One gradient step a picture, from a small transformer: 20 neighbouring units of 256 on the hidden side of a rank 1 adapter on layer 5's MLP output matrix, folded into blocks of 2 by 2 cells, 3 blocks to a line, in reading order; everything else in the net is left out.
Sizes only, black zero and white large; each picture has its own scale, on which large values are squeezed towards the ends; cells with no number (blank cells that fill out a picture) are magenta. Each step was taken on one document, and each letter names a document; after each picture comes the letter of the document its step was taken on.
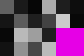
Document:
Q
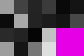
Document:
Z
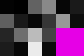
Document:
Q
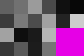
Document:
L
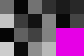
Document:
Z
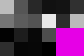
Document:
L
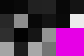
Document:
Z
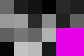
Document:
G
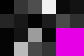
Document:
Q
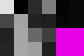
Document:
G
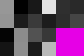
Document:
Q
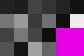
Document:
Z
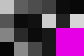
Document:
L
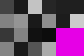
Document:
Z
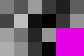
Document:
G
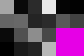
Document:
Q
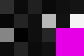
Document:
L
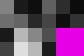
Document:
G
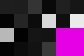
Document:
L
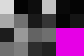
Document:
G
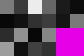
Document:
Z
